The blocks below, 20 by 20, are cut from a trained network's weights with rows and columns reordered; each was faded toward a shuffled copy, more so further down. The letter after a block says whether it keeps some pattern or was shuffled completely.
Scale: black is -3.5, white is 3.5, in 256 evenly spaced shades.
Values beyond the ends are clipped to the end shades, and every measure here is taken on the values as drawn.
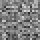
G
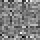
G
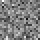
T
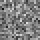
T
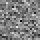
T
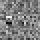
G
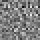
G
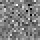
T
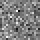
T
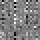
G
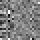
G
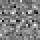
G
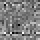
G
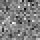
T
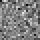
T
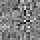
G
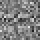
G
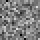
T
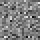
G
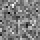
T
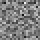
G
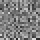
G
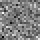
T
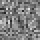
G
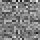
G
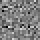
G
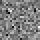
T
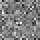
G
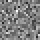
T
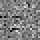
G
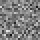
G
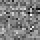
G
